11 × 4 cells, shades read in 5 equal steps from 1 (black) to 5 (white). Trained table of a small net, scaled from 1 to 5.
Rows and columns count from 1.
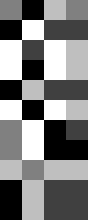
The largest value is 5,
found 9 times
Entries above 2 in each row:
3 1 3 3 1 3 2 2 4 1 1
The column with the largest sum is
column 2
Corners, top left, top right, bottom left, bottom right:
3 3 1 2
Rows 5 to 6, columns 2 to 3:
4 2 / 1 5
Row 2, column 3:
2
